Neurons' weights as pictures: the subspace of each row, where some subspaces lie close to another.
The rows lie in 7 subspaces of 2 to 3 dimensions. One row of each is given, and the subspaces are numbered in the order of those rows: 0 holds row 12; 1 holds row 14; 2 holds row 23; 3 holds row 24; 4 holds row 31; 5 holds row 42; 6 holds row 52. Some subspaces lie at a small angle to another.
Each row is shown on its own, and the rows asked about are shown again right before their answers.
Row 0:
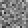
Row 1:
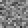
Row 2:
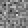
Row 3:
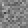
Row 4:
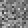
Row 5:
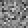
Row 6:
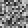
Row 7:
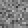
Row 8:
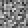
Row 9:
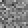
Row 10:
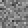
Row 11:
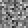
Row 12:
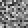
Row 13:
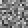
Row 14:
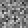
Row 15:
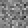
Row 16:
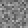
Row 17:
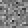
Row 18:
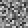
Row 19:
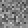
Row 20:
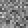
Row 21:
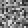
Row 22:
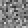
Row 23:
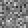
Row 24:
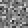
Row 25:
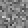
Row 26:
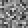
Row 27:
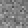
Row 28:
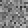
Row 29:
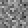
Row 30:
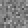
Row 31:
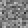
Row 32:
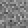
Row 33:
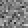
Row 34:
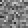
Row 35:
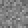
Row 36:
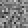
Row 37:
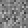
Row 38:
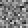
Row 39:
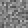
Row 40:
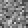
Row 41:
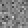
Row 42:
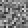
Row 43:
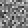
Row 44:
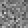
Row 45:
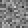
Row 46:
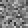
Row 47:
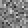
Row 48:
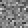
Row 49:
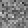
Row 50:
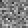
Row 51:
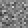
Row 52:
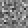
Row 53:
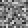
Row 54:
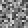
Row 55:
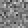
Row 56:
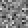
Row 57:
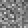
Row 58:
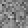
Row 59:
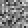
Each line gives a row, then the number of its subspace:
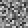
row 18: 3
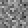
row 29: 6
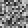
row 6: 2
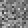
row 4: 4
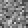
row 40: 2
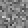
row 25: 5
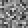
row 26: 6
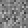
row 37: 1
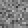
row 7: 2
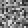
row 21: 2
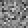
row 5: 6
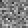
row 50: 6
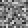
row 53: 5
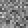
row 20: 2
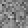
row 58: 5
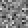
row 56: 5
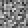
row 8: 6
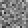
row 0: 4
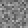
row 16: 1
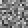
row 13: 6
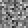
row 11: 6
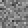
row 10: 0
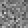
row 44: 4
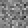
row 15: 6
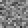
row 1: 4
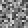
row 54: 5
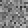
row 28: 2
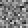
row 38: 5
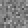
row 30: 0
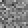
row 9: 0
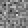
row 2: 4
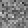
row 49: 2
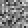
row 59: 2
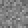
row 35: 2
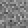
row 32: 5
